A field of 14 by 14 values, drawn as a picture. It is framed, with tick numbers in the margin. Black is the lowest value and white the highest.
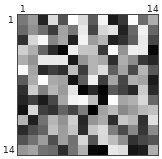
Ninth with the highest average: top middle. Mirror symmetry: none. Histogram: flat. Odd rows or columns: none. Stripes: none. Average level on the scale: 50%.
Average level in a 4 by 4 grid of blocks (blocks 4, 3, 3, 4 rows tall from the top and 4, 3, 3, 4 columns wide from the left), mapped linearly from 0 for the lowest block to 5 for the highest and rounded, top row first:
3 5 4 3 / 5 1 4 1 / 0 4 1 3 / 2 3 3 2
